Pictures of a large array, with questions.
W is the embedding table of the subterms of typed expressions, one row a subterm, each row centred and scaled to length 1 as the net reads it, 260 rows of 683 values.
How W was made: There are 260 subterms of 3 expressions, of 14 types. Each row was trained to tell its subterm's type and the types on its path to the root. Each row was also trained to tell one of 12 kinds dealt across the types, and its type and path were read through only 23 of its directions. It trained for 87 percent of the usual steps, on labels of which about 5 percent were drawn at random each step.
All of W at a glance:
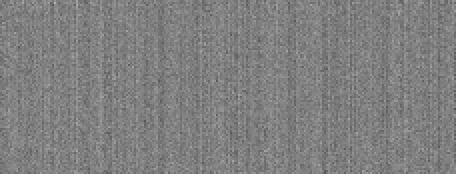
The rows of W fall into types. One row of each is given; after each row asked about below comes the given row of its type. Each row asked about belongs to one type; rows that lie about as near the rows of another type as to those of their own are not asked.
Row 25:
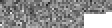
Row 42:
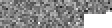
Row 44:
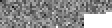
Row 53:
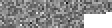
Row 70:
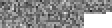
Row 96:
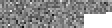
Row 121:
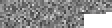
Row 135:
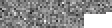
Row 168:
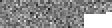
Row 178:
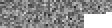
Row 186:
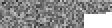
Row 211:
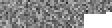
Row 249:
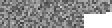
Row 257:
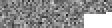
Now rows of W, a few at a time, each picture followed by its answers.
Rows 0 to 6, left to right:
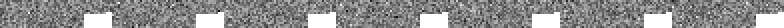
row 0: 211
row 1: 211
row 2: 53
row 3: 121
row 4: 168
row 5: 168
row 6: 96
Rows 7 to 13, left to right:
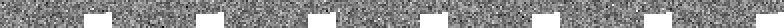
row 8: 211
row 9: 257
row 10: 186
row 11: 211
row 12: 178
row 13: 211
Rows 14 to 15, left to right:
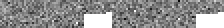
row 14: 25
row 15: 96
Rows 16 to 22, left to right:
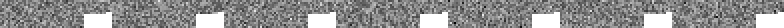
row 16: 249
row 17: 42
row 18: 249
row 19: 70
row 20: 135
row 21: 70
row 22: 53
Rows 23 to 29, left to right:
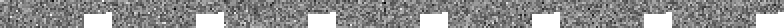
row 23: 44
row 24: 121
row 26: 211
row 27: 211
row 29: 42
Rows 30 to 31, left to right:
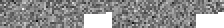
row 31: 25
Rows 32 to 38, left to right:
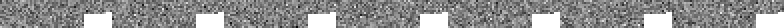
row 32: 211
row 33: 257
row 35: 96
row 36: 25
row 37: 53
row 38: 135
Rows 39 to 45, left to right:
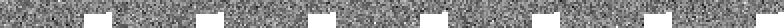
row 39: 70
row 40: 53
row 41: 257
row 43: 249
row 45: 168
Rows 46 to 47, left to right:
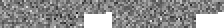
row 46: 70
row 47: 249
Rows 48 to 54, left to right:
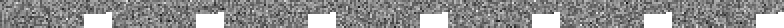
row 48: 121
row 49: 53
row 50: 42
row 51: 135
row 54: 211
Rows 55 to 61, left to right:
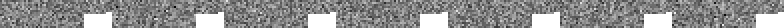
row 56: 25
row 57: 70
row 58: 25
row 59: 186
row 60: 186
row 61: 96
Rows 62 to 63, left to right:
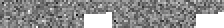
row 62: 186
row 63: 186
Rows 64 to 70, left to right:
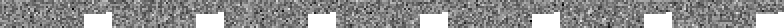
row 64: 178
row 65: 178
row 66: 168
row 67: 44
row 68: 42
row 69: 186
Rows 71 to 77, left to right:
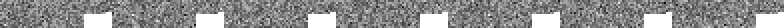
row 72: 168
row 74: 70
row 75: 25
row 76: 168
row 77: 96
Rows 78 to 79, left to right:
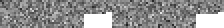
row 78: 186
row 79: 25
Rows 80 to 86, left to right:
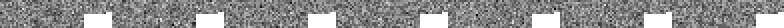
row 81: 44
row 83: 186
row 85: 121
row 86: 121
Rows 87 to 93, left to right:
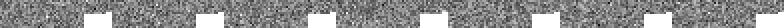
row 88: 186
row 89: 25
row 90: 25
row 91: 249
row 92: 211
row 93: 168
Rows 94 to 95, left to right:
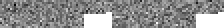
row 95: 53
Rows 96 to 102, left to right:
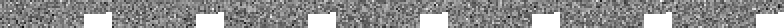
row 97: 211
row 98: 211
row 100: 121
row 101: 211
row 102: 257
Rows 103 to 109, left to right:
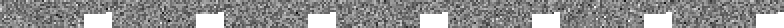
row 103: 96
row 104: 25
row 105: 186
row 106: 53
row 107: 249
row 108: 44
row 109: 121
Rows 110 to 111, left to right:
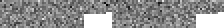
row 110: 257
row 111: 96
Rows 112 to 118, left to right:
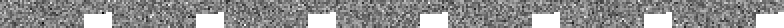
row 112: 257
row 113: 178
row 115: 211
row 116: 121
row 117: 168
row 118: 70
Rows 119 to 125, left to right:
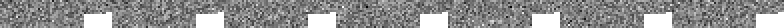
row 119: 70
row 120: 42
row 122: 42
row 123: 121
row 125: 168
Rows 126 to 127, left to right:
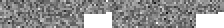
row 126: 70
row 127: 186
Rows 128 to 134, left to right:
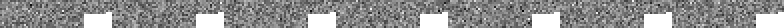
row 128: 42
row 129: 42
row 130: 44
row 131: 168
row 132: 44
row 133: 96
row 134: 178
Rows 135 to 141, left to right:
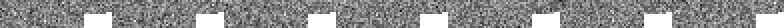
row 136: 168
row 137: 186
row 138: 121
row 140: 186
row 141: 178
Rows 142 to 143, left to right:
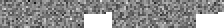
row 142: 249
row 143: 257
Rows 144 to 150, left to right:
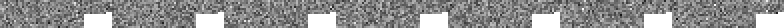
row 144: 96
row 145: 53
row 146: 53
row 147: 211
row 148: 168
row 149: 70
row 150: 249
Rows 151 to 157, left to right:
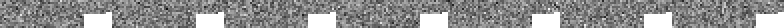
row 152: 257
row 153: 168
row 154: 211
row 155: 96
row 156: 96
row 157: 121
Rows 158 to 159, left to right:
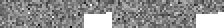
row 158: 168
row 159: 211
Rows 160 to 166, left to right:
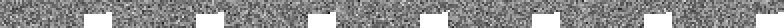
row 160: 70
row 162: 53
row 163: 42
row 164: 186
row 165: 44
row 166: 70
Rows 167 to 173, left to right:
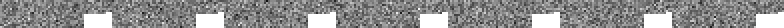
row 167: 53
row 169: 44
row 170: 257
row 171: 42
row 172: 257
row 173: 186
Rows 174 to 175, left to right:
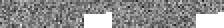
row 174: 44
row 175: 42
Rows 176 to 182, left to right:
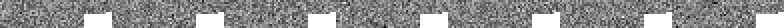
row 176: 42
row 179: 186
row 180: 42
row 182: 178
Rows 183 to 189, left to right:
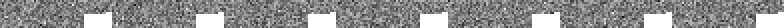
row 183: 249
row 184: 70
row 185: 257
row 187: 257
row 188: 44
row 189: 178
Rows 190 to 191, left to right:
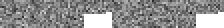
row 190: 178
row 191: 186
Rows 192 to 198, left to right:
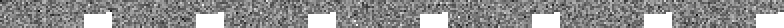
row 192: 96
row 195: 257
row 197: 121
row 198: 186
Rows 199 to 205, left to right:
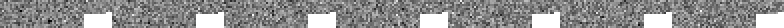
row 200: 121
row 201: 121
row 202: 168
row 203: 53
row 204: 25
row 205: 42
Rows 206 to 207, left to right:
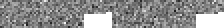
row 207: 70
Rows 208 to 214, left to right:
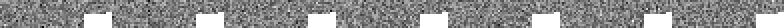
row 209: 121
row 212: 42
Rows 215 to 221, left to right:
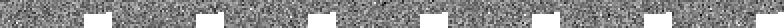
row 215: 257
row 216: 42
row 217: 168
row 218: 249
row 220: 178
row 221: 135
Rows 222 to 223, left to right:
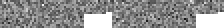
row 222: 168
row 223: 178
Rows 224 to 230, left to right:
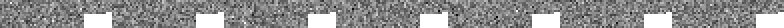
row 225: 186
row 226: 121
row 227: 168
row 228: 121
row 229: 96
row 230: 257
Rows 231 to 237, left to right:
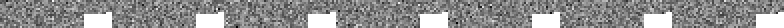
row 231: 121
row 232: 168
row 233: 53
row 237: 121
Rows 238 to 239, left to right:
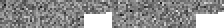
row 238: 42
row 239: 25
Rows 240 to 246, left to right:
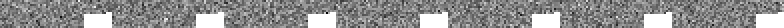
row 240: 53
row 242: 53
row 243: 249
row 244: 70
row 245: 211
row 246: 249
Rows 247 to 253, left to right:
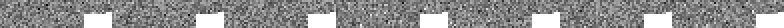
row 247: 249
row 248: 42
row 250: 135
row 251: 25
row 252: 249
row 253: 96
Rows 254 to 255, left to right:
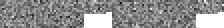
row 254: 121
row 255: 135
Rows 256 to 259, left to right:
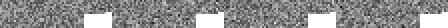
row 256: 42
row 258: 42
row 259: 25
